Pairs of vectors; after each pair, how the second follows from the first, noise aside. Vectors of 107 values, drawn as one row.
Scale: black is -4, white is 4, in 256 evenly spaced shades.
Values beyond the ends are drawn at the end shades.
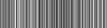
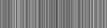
shrunk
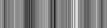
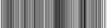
wrapped around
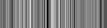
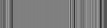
partly zeroed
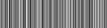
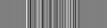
partly zeroed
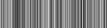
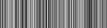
wrapped around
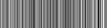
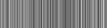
shrunk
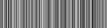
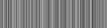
shrunk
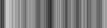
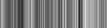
wrapped around
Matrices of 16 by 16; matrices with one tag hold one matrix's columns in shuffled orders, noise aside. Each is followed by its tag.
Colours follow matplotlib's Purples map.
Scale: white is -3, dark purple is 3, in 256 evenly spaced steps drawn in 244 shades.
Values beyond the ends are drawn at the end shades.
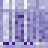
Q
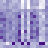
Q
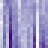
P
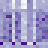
Q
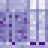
Q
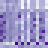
Q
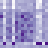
Q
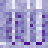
Q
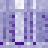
Q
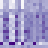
Q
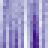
P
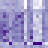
Q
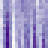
P
